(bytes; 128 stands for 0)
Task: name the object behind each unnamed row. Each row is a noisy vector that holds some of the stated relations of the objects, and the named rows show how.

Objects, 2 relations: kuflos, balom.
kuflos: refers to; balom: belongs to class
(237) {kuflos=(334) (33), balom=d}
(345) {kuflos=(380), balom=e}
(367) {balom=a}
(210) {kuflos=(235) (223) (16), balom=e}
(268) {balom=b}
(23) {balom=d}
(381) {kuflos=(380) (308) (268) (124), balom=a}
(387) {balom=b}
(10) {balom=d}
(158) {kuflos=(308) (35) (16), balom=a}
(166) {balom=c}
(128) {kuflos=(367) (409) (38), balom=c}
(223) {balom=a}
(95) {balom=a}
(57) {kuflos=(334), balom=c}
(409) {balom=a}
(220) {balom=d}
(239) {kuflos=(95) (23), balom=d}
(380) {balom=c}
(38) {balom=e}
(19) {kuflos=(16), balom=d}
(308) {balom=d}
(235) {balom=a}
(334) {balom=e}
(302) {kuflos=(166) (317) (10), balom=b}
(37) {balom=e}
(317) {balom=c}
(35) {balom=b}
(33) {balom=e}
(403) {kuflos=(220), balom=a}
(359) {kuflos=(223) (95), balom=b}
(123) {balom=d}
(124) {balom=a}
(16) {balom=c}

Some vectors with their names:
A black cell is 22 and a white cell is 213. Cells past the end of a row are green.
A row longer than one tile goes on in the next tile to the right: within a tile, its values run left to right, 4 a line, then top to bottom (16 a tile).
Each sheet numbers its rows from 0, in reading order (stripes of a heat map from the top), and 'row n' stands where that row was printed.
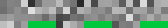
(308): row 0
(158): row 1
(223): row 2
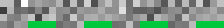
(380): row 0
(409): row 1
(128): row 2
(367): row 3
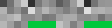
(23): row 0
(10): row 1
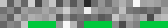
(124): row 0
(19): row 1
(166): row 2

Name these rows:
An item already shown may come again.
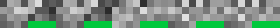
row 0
(359)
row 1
(359)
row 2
(23)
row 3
(95)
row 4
(95)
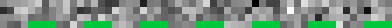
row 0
(268)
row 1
(57)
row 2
(239)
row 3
(302)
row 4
(237)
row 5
(16)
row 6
(334)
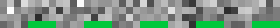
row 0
(16)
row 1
(380)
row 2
(235)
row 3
(210)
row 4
(268)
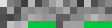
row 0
(381)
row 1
(403)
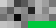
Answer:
(345)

